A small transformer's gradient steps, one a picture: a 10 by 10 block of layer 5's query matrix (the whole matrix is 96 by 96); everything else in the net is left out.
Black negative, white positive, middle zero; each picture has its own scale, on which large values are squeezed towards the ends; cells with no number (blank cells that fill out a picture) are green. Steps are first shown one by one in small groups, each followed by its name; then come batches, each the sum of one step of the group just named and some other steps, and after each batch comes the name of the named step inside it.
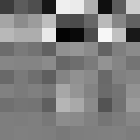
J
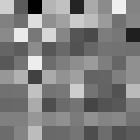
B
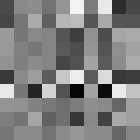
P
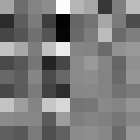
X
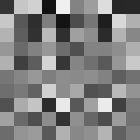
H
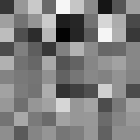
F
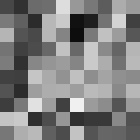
J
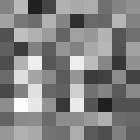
B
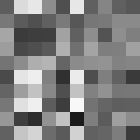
X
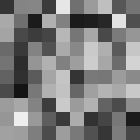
H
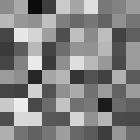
B
